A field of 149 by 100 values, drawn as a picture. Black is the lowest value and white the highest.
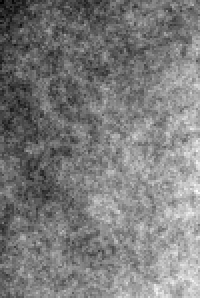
The texture is blotchy. Values rise toward the bottom right. No row or column stands out. The histogram is bell-shaped.
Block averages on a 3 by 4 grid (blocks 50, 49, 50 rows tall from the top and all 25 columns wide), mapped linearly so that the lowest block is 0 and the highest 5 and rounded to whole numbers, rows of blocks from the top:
0113
0234
2245
